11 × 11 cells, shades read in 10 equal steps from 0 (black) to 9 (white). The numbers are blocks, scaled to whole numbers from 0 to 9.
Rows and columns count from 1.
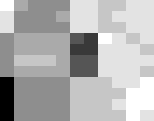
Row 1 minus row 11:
9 1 0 0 0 1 1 0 0 -1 0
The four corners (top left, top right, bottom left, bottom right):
9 8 0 8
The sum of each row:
76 76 74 66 64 70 66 66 66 67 65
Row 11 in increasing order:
0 5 5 5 5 7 7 7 7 8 9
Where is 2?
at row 4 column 7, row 5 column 6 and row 5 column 7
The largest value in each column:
9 7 7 7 6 8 8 9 8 9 9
